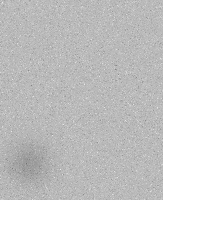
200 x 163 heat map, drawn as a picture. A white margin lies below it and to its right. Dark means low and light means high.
Average level on the scale: 70%. Ninth with the lowest average: bottom left. Dips: one, in the bottom left. Stripes: none. Odd rows or columns: none.
